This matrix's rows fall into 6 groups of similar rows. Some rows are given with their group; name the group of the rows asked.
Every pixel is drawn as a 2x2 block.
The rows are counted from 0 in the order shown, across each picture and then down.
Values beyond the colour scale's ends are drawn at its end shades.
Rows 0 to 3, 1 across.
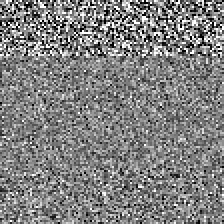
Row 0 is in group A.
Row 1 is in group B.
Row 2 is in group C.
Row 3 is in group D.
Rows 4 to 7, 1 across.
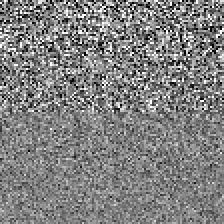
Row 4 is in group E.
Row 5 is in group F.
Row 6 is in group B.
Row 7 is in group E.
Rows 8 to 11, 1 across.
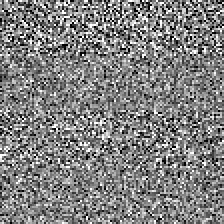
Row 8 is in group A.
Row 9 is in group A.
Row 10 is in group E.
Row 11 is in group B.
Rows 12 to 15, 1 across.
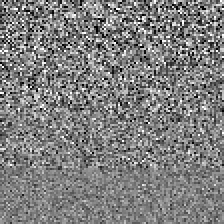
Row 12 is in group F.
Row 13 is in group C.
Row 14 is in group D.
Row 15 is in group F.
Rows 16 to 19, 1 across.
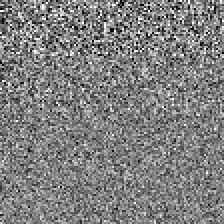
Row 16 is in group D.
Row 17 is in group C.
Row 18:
F
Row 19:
B
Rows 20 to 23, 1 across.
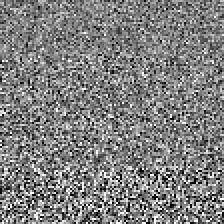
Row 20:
F
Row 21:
C
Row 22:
E
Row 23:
A
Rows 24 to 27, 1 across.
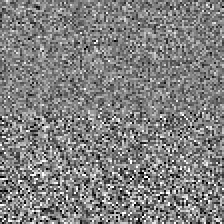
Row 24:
B
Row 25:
F
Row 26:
C
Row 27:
D
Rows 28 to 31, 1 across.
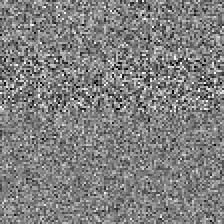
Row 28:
A
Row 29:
F
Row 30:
A
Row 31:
B
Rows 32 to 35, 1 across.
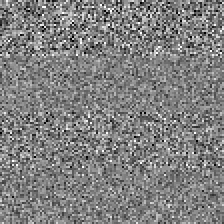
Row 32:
A
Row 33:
B
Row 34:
E
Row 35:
C
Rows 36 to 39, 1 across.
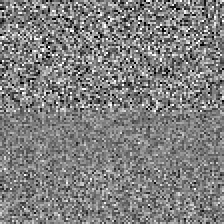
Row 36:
D
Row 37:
C
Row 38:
F
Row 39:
E
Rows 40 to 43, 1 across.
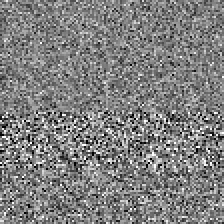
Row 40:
A
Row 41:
D
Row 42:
C
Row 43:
F
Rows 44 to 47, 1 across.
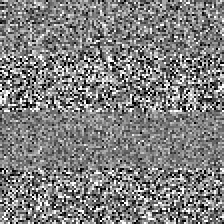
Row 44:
D
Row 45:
E
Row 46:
F
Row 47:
F
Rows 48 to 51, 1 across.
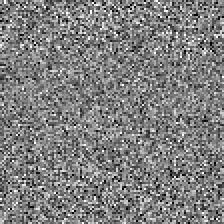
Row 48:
E
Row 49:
D
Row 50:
F
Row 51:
F
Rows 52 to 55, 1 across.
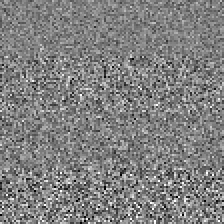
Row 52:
B
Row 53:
A
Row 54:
C
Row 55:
B
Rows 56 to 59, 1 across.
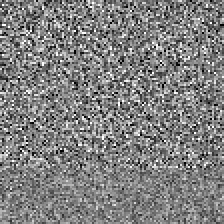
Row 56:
C
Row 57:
D
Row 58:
E
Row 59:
E
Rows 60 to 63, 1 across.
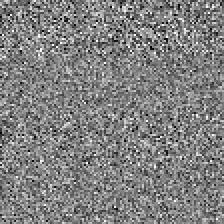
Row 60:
B
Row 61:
E
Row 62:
B
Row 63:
B
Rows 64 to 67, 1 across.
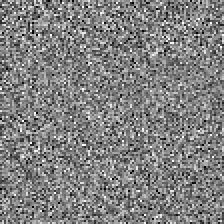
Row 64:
C
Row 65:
C
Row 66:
C
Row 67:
A
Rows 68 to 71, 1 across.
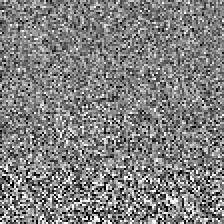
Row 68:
D
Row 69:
B
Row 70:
A
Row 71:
B
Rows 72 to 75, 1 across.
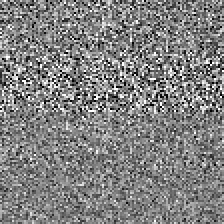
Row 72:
E
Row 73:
B
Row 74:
E
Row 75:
E
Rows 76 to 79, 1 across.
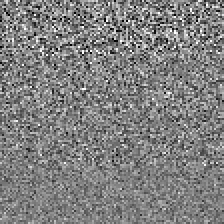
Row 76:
B
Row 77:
C
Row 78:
F
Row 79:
F
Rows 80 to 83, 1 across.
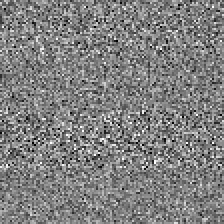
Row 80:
B
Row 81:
A
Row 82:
A
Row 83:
E
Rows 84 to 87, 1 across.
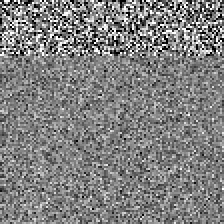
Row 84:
B
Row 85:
A
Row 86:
D
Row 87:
D
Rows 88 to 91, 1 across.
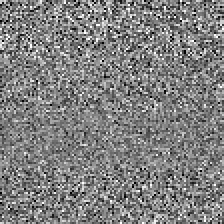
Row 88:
E
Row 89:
A
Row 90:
F
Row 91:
A
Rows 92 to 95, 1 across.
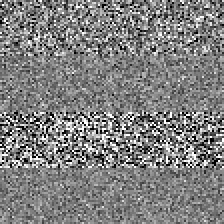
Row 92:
C
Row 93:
F
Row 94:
E
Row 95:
F
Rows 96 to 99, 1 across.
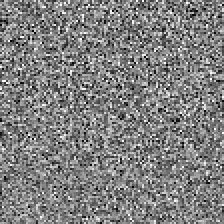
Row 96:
A
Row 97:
C
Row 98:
D
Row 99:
B
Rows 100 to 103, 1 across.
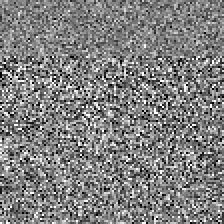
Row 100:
B
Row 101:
B
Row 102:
E
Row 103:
A
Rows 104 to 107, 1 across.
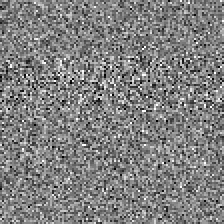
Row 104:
D
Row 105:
A
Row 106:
C
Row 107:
B
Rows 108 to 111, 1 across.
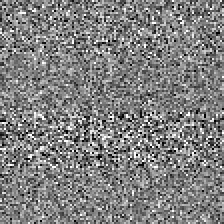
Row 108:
B
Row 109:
D
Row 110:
D
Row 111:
C
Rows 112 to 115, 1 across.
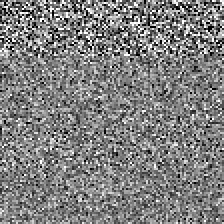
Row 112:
F
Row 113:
A
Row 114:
B
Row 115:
E
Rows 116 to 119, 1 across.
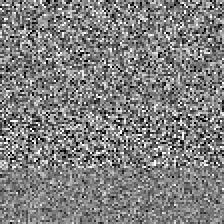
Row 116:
C
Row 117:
A
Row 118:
F
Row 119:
D
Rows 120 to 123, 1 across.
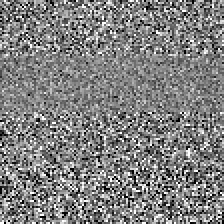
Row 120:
E
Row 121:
B
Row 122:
D
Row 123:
A
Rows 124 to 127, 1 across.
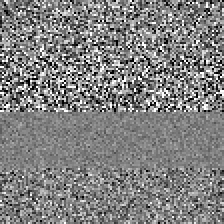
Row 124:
B
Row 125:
C
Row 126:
B
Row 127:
C
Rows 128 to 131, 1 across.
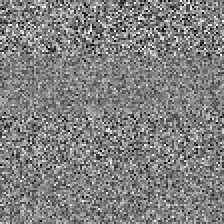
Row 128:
D
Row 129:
E
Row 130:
C
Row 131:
C
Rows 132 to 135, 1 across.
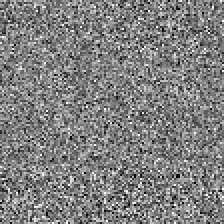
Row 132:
D
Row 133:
B
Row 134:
A
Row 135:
D
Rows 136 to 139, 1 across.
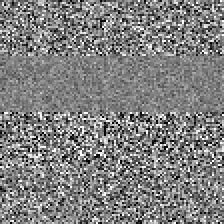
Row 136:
F
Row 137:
D
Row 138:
A
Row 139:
D
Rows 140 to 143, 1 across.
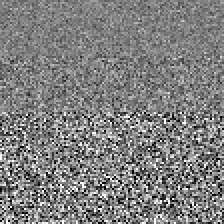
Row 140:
F
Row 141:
F
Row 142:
E
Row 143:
A
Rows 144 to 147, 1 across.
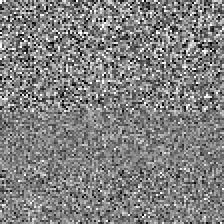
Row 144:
E
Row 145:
E
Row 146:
F
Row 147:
D
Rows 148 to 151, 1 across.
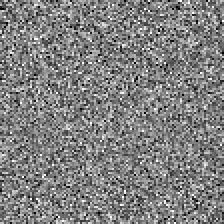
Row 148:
D
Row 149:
C
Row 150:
E
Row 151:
C
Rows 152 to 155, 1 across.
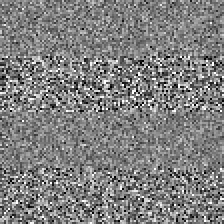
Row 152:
C
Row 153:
D
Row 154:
C
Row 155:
F
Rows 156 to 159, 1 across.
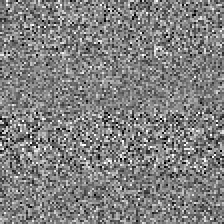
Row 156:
A
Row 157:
E
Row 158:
C
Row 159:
F
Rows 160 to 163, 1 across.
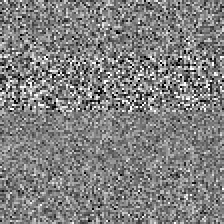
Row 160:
E
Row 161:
D
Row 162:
E
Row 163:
D
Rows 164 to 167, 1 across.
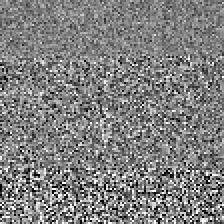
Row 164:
A
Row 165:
D
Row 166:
E
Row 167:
B
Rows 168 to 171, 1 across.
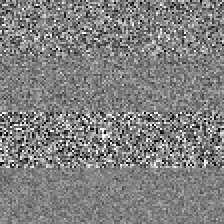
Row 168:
C
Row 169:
F
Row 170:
E
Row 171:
F
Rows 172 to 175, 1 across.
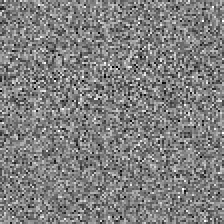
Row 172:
D
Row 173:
A
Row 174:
D
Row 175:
F
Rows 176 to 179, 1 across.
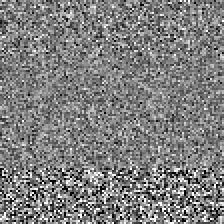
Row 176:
D
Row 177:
F
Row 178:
C
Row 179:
F
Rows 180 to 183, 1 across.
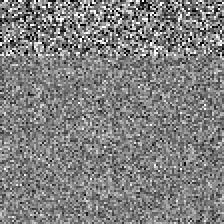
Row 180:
A
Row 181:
F
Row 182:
E
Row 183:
E
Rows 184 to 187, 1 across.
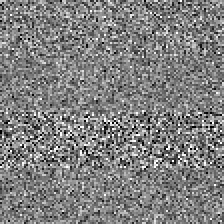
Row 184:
E
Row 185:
A
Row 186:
A
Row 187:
A
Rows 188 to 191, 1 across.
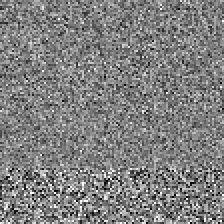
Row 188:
D
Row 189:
A
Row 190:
A
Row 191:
A
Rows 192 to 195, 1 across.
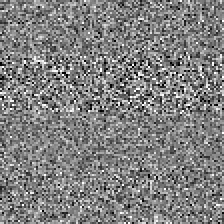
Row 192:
D
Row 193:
D
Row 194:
D
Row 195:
A
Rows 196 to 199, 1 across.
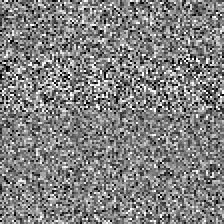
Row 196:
A
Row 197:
B
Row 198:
B
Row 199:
B
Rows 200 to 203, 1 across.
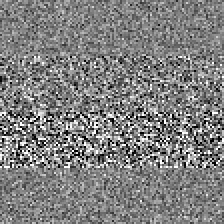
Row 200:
A
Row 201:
D
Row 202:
E
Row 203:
A
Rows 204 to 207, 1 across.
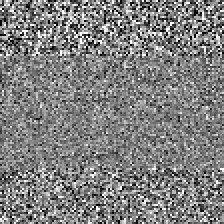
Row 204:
A
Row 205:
B
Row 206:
B
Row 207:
F
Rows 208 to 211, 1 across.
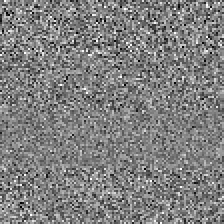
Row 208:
B
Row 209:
F
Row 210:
A
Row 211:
E
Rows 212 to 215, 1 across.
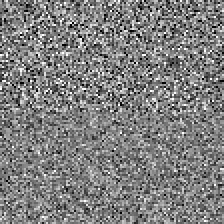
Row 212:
A
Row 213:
C
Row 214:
F
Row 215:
F
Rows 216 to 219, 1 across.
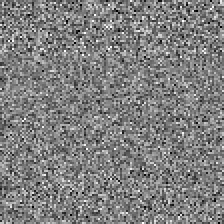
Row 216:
F
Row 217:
D
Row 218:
F
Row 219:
A
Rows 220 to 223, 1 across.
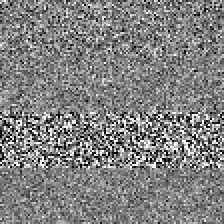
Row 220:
E
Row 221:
E
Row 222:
B
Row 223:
C
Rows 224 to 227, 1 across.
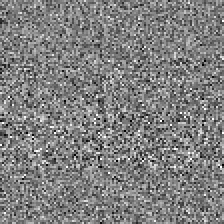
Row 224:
D
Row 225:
F
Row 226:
D
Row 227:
F
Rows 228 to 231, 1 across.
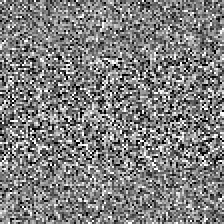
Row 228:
E
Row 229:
F
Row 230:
F
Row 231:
E
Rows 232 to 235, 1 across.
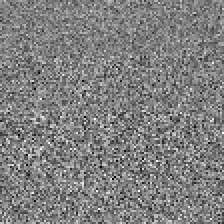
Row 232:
E
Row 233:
A
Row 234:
D
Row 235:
A
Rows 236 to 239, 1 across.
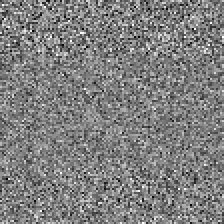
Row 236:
C
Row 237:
F
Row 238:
F
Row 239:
A
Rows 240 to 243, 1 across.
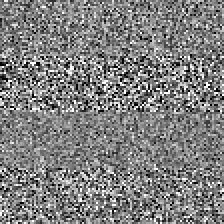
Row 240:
A
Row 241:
D
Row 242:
B
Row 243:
E
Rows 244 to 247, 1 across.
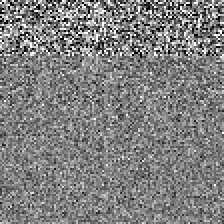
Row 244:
E
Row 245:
F
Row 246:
D
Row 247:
A
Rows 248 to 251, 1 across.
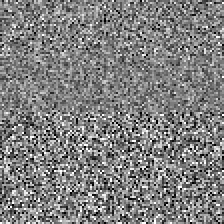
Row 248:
A
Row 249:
D
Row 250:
A
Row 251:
A
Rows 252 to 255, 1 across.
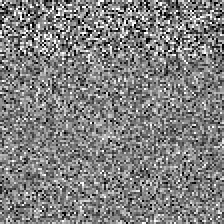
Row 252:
C
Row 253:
C
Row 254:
E
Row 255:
A
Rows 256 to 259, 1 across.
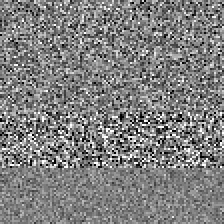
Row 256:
A
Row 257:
F
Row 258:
D
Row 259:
C
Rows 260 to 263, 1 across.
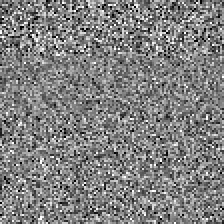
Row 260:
C
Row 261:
D
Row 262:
B
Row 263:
B
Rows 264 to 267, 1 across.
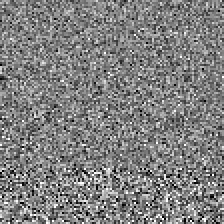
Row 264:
B
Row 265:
D
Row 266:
C
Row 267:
E
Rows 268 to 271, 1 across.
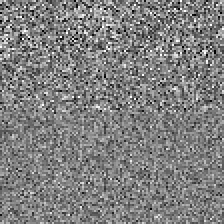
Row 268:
E
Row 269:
B
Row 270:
A
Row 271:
A
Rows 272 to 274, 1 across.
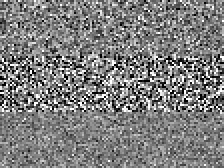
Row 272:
D
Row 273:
F
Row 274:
F
